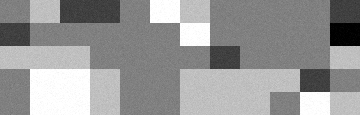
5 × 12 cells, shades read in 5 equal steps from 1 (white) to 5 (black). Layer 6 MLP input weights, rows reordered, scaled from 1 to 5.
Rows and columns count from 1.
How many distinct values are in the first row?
4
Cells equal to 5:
1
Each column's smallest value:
2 1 1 2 3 1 1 2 2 2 1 2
